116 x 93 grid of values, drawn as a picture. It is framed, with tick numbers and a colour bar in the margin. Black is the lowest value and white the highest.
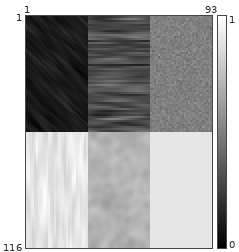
The table splits into 2 rows of 3 panels. Panel 1,1: very low, slanting down to the right, faint in contrast. Panel 1,2: low, streaked across. Panel 1,3: middling, fine-grained, faint in contrast. Panel 2,1: very high, streaked downward, faint in contrast. Panel 2,2: high, blotchy, faint in contrast. Panel 2,3: very high, flat.
